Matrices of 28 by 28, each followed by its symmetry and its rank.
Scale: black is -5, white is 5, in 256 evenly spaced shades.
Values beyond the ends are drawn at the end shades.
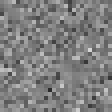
antisymmetric, full rank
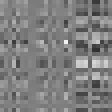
neither, rank two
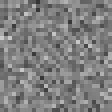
antisymmetric, full rank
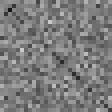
symmetric, full rank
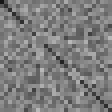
symmetric, full rank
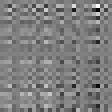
neither, rank two
